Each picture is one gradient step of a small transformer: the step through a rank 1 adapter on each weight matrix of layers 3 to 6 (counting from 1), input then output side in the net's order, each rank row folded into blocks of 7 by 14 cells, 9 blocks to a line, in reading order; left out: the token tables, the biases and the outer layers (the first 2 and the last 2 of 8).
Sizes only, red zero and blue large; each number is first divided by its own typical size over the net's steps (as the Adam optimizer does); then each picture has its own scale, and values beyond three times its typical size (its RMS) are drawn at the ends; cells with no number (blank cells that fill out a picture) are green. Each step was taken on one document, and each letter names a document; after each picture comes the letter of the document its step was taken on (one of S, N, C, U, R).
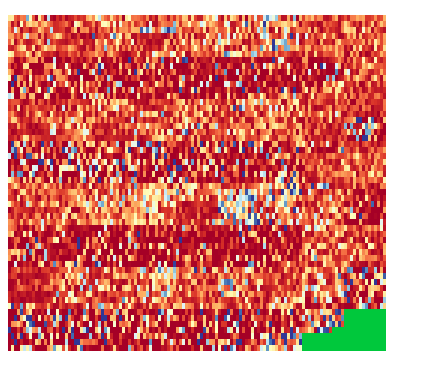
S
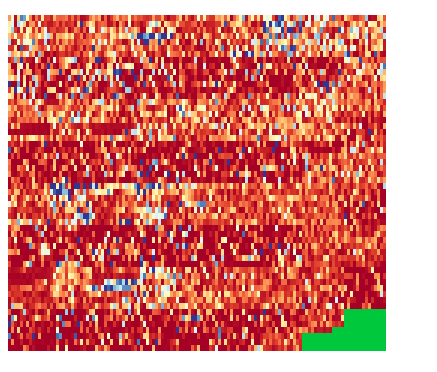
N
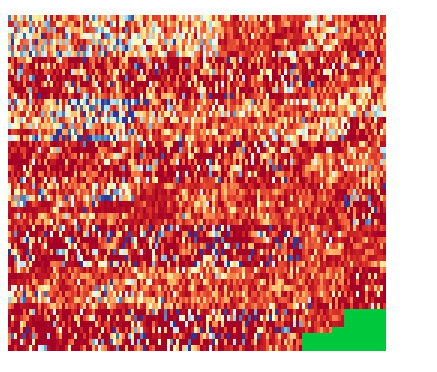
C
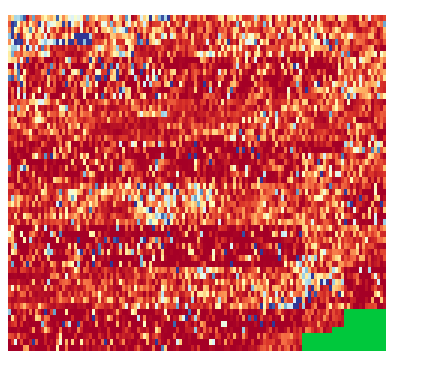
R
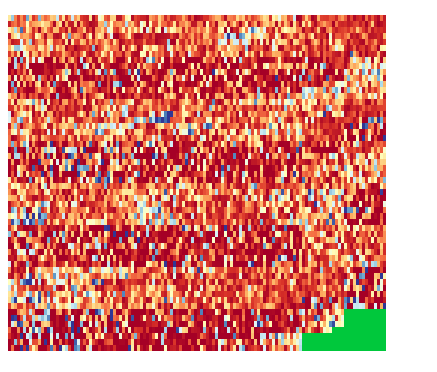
S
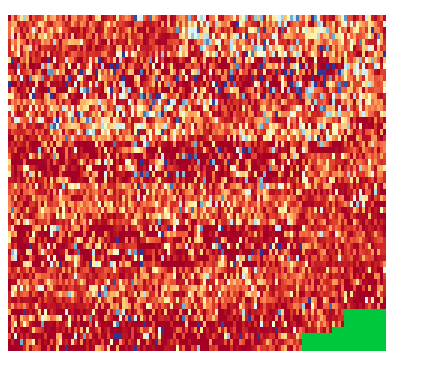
N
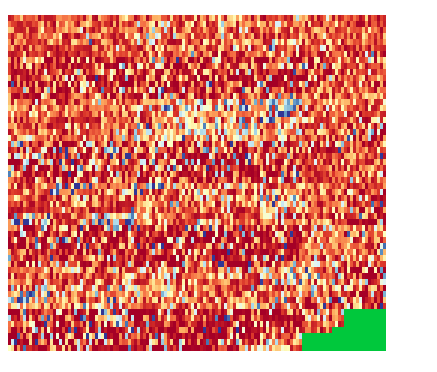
S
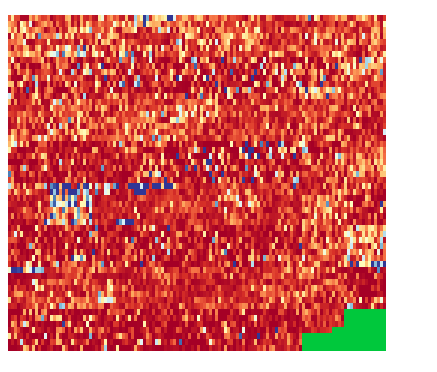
N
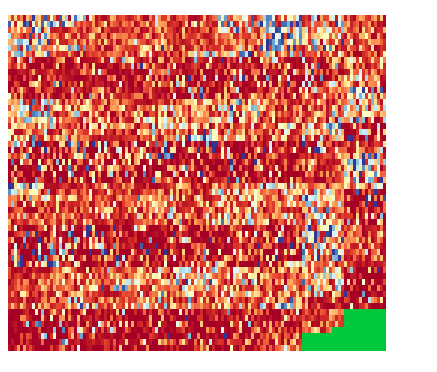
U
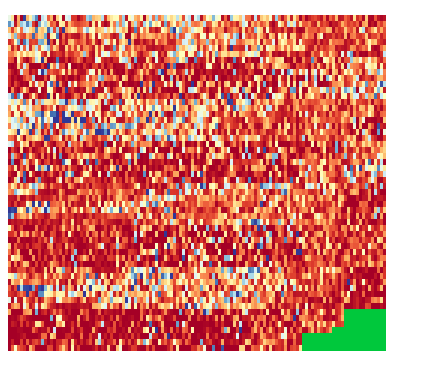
U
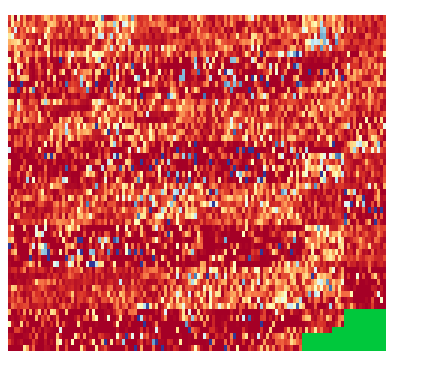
R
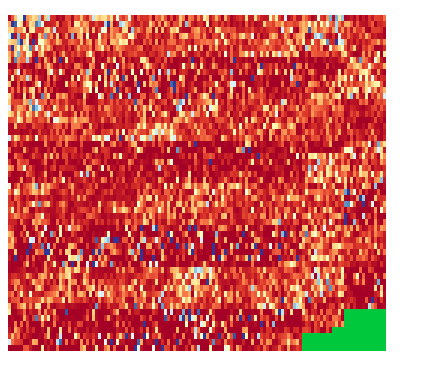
R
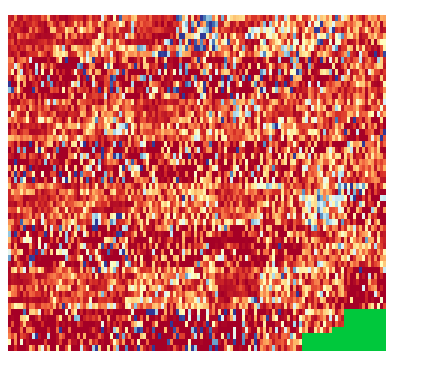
C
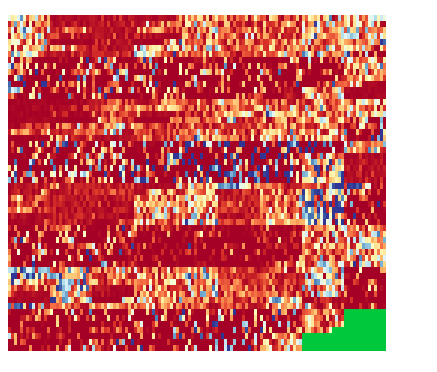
C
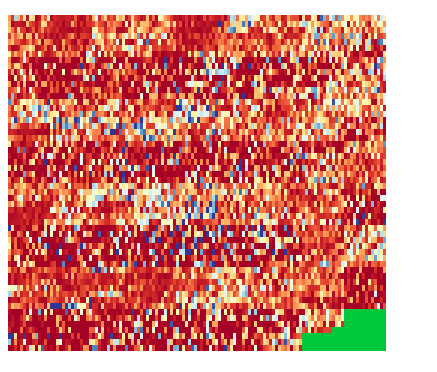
C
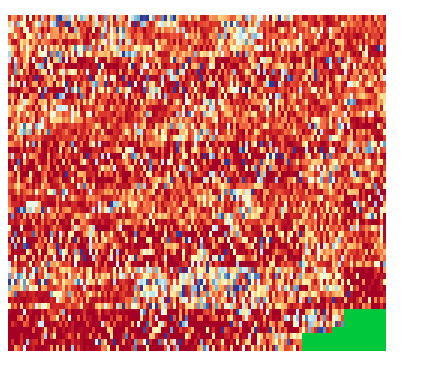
U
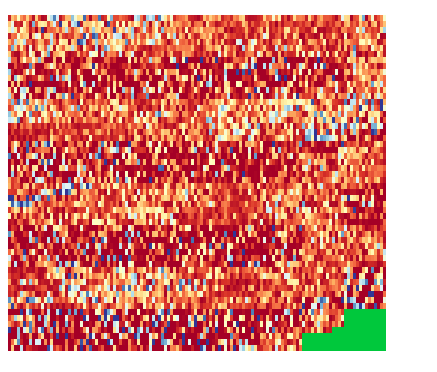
S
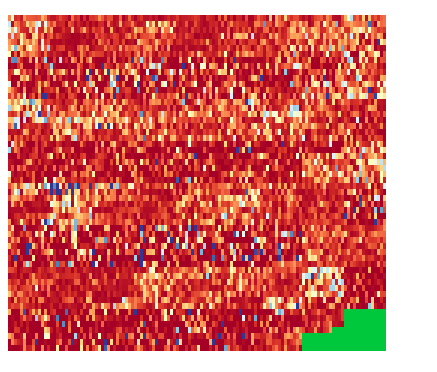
R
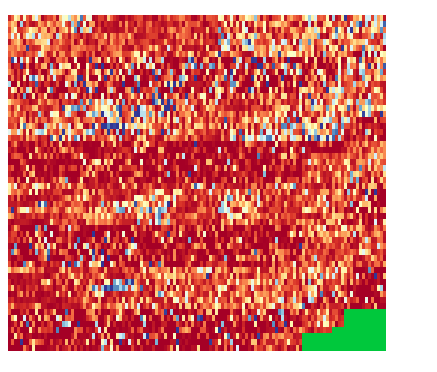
N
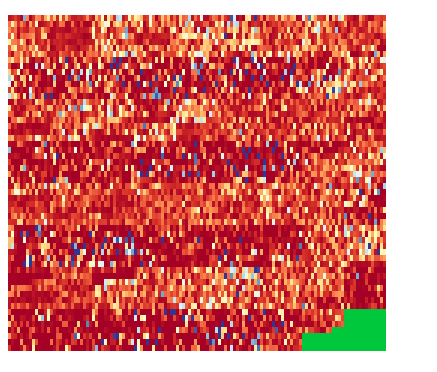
N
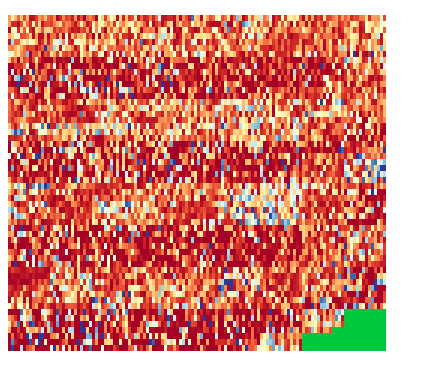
S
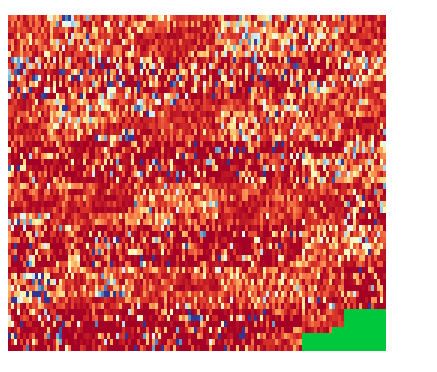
R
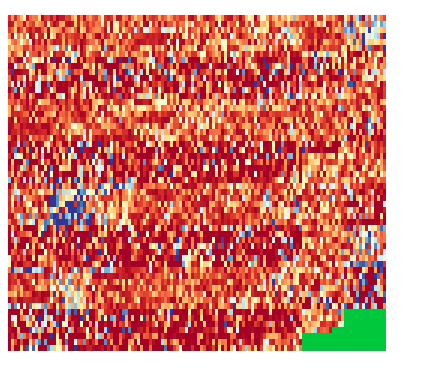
S
